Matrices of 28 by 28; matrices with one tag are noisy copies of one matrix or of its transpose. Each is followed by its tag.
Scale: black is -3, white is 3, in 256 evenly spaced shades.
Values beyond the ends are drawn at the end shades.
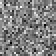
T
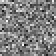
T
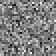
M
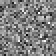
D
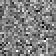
D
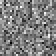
T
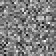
D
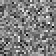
D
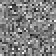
M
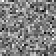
T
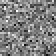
T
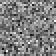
M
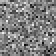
T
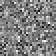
D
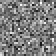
M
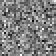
M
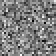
M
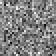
T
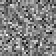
D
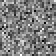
M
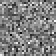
M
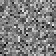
D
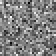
T
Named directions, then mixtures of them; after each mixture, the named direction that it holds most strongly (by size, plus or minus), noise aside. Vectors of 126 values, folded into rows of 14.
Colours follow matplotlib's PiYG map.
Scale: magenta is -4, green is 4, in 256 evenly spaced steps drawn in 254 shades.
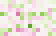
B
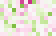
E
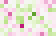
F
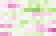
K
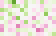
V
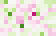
F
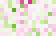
E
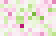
F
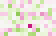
B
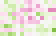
K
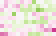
K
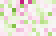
E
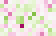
F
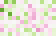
V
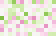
V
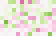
E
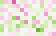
V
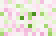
B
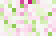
E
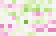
K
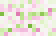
B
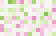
V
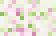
B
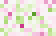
F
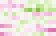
K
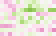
K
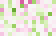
E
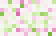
E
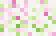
V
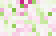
E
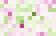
F
